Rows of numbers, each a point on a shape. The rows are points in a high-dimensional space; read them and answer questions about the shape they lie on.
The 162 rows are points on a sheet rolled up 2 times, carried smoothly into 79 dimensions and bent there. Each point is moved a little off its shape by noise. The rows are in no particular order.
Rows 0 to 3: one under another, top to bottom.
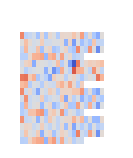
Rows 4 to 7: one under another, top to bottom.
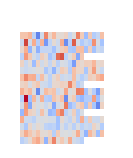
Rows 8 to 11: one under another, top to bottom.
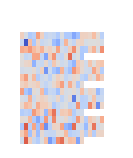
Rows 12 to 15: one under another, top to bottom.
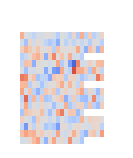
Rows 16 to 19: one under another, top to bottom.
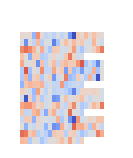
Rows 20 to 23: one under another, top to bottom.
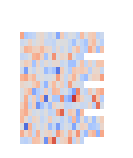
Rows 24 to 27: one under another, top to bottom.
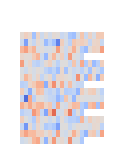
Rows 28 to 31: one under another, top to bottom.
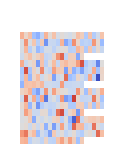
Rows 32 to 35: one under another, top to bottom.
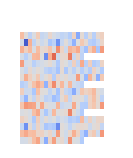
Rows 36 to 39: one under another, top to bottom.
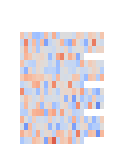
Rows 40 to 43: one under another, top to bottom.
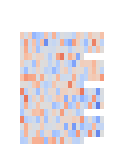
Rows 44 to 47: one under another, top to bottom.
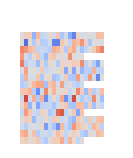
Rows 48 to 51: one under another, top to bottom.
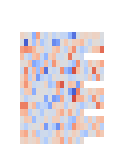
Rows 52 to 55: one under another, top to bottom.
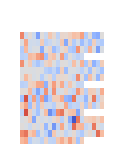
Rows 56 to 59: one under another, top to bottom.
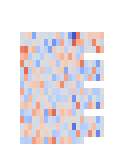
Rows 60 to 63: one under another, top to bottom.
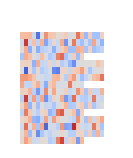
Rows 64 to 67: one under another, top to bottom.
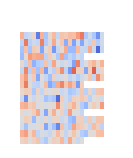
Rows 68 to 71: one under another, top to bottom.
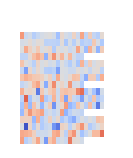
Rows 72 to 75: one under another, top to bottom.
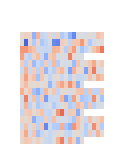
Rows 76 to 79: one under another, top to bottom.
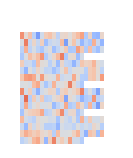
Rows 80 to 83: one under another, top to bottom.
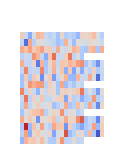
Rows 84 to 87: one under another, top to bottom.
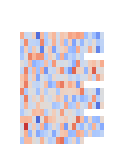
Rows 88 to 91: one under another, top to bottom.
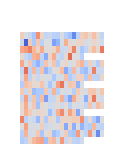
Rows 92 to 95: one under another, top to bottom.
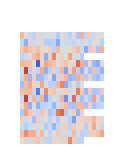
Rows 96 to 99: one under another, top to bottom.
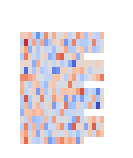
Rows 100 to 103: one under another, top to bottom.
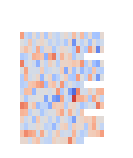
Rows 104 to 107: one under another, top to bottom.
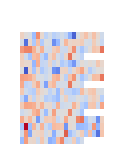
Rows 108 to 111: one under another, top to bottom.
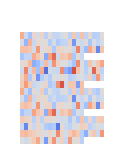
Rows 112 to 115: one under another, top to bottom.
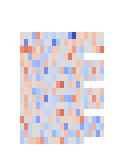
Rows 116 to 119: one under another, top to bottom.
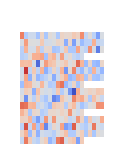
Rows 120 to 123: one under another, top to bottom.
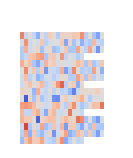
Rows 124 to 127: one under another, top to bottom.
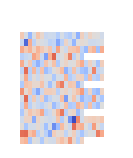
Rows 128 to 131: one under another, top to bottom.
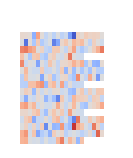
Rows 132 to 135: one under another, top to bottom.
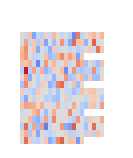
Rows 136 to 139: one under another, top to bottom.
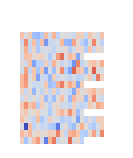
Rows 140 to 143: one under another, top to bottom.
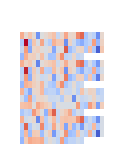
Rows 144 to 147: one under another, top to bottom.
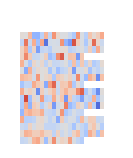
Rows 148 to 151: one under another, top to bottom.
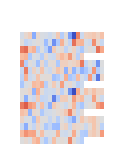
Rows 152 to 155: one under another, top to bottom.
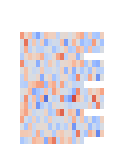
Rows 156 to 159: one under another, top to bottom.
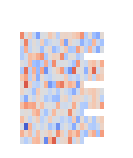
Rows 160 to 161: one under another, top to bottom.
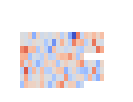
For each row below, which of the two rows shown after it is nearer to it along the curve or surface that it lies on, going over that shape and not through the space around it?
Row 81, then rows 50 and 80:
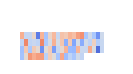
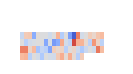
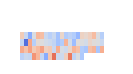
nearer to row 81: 50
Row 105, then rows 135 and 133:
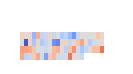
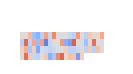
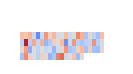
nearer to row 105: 135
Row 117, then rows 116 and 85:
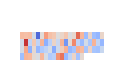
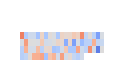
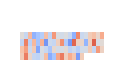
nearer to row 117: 85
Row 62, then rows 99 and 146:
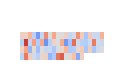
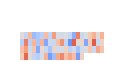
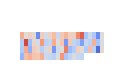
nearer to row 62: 99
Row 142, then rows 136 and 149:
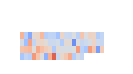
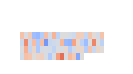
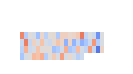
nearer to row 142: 149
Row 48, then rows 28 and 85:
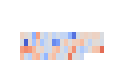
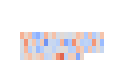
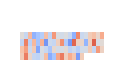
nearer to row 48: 85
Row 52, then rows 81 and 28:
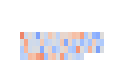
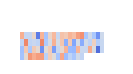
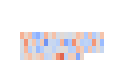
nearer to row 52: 28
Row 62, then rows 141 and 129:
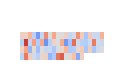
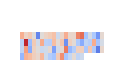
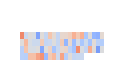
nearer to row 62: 141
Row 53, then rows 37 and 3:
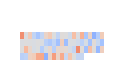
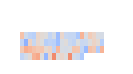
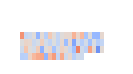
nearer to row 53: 37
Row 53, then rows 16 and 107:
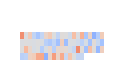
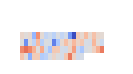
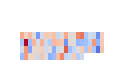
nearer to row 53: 16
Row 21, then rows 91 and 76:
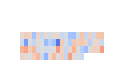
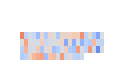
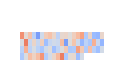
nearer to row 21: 76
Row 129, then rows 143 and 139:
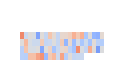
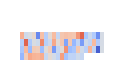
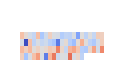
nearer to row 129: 139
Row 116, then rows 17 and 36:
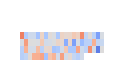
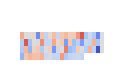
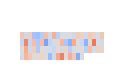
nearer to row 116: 36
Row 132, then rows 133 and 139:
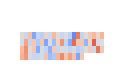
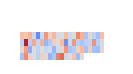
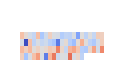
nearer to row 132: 133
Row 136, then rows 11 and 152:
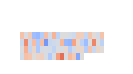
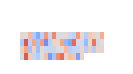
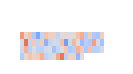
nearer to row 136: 152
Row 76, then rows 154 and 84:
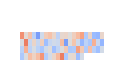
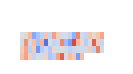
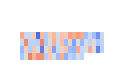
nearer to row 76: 154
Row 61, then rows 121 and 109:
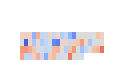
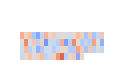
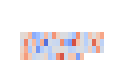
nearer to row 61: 109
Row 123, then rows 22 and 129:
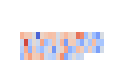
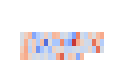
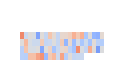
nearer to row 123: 22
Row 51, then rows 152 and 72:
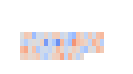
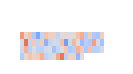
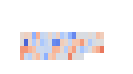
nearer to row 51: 152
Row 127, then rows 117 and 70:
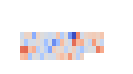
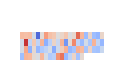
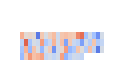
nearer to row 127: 117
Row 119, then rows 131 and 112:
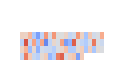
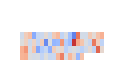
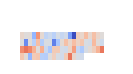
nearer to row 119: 131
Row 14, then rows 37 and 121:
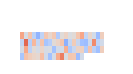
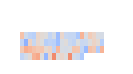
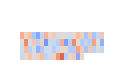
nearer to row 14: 121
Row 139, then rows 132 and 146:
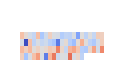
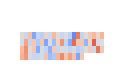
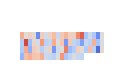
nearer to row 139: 132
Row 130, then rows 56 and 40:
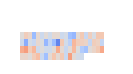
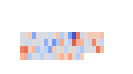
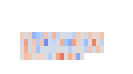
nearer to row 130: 40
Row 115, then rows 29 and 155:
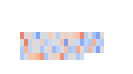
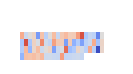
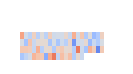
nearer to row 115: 155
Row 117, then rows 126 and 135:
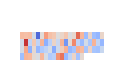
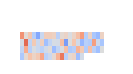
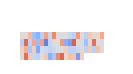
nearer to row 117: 135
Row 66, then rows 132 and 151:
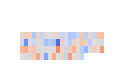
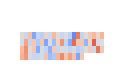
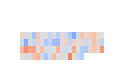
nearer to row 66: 151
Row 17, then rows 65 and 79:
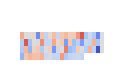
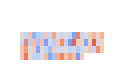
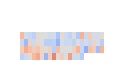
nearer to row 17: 65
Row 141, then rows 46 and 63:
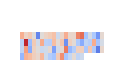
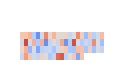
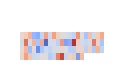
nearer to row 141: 46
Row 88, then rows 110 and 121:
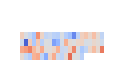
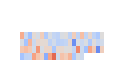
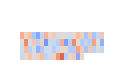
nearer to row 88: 110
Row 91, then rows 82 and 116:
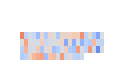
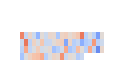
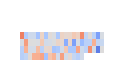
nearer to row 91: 116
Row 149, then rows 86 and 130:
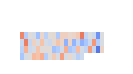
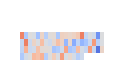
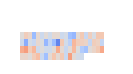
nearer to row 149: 86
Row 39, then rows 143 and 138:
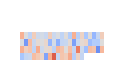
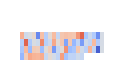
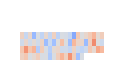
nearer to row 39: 138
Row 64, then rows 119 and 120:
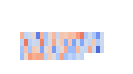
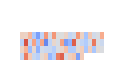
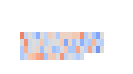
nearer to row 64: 119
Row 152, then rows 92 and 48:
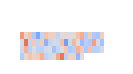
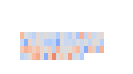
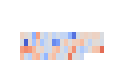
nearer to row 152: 92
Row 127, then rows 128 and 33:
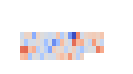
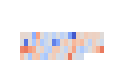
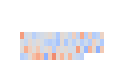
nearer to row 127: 128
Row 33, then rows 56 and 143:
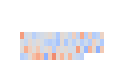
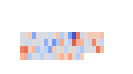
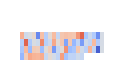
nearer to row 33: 56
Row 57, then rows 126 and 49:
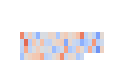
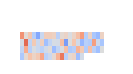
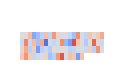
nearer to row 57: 126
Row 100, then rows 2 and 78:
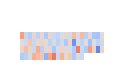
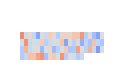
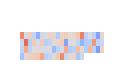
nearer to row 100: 2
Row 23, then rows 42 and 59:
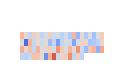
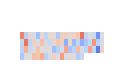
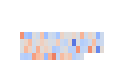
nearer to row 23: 59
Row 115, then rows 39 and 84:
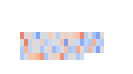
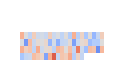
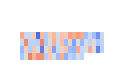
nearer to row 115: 39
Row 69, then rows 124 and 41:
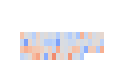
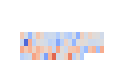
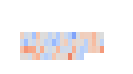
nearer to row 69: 41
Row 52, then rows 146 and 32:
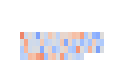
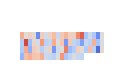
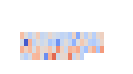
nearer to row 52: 32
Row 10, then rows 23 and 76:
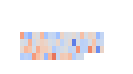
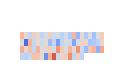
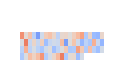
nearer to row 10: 23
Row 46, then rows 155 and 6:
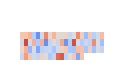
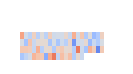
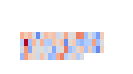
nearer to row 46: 6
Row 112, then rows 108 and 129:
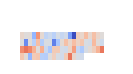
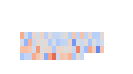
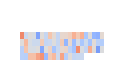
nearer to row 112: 108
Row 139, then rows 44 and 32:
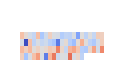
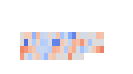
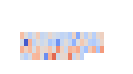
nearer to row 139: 32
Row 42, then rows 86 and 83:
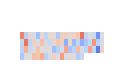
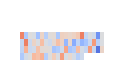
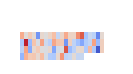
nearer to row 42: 86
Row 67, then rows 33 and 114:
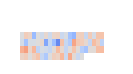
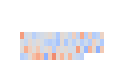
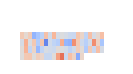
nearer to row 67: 114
